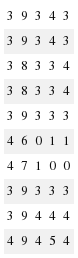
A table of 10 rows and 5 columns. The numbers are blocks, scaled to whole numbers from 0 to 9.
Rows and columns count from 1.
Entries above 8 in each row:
1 1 0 0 1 0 0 1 1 1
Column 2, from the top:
9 9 8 8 9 6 7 9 9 9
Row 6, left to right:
4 6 0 1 1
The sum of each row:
22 22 21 21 21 12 12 21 24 26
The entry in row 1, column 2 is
9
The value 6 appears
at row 6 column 2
